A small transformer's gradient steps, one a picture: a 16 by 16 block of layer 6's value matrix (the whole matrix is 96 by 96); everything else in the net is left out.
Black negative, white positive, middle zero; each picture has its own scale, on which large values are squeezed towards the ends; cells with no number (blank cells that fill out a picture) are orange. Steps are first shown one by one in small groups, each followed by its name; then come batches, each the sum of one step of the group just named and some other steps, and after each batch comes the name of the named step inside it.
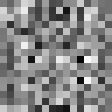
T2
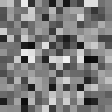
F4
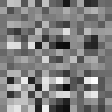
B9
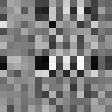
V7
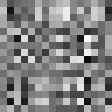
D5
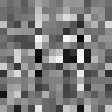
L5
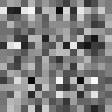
B9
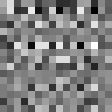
F4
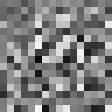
L5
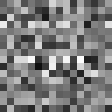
V7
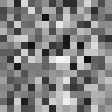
F4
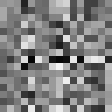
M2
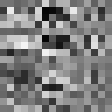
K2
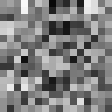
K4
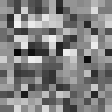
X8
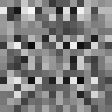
K4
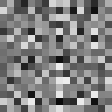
M2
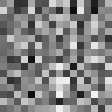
M2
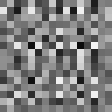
K2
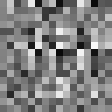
K2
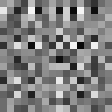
M2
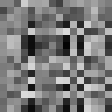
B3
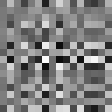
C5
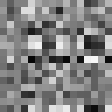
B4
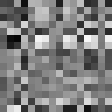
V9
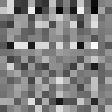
C5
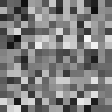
V9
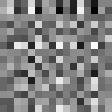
B4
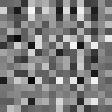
V9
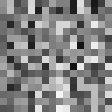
C5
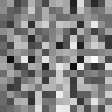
C5
